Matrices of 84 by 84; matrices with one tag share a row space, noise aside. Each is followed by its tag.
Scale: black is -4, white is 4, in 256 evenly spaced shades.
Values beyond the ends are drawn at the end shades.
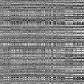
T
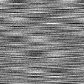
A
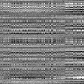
T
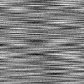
A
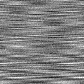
A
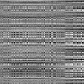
T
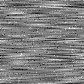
A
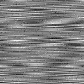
A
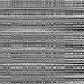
T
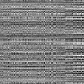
T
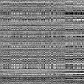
T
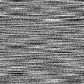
A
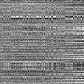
T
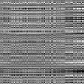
T
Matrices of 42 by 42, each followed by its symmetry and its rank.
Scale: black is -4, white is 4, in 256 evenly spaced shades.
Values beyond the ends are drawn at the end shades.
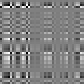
neither, rank one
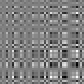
symmetric, rank one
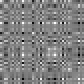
symmetric, rank two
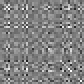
symmetric, rank three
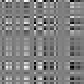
neither, rank one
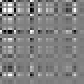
symmetric, rank one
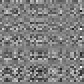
neither, rank three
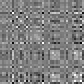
symmetric, rank three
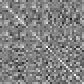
symmetric, rank five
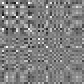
symmetric, rank three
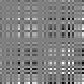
symmetric, rank one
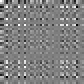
symmetric, rank two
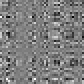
neither, rank three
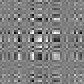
symmetric, rank two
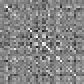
symmetric, rank five
